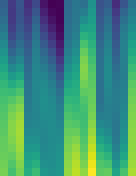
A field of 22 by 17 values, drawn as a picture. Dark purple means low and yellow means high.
Lone odd cells: none. Stripes: upright, repeating 2 times. Slope: up to the bottom. Grain: streaks running down. Mirror symmetry: none.
